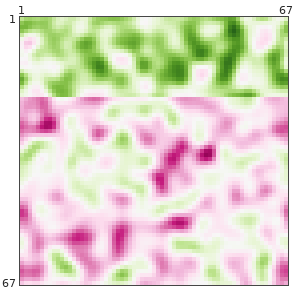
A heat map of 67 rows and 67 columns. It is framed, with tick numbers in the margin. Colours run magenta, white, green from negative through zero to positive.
The values follow a bell shape. The texture is blotchy. No regular stripes run through it. A horizontal seam about 30% of the way down splits the table, and the top part is higher.
